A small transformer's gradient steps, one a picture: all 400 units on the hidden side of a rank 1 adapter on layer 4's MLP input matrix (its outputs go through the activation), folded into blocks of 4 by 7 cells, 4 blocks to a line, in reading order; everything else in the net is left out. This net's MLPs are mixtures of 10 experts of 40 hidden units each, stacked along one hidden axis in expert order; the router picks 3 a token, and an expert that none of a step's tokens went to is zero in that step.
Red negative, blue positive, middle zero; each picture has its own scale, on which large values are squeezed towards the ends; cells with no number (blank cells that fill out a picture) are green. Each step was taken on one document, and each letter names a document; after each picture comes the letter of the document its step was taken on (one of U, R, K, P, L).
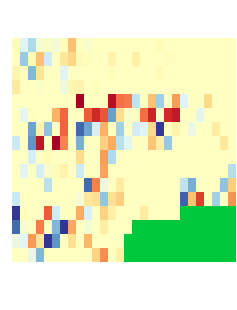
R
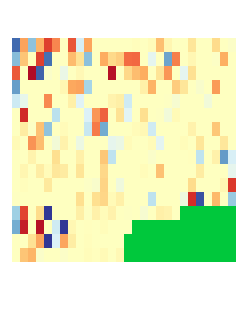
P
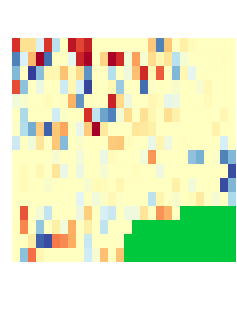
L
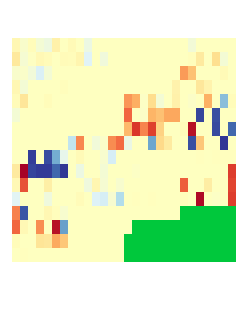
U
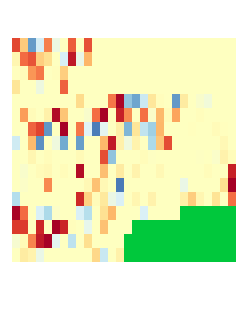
R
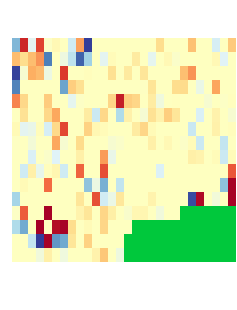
P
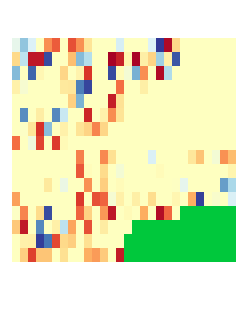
L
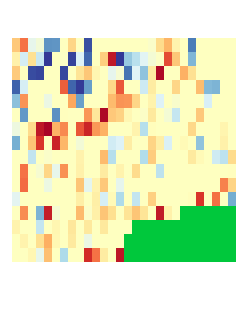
L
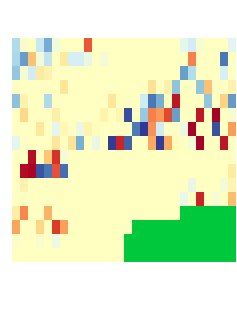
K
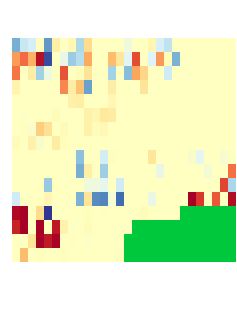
P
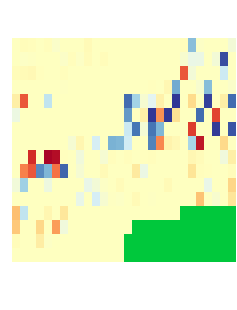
U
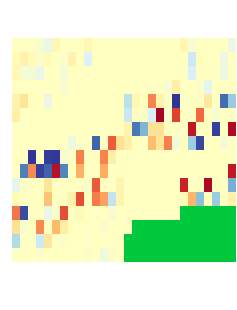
U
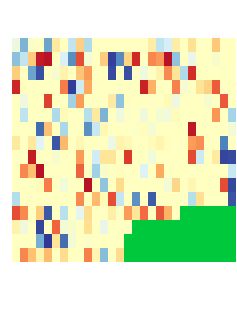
L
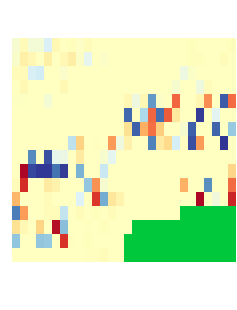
U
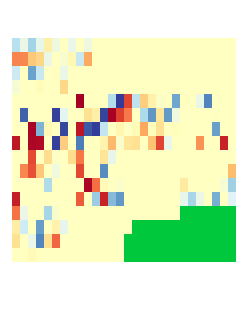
R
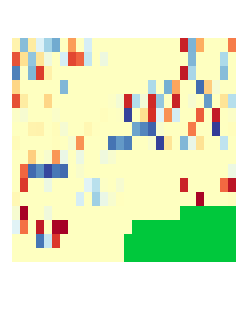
K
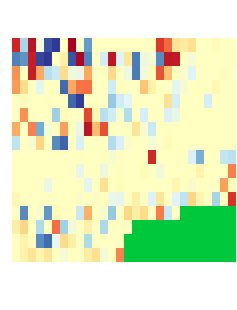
L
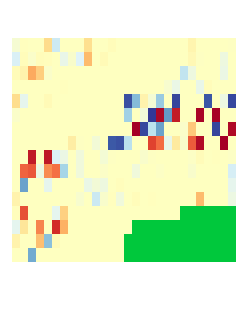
U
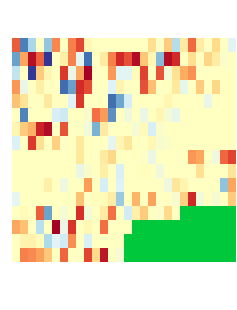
L
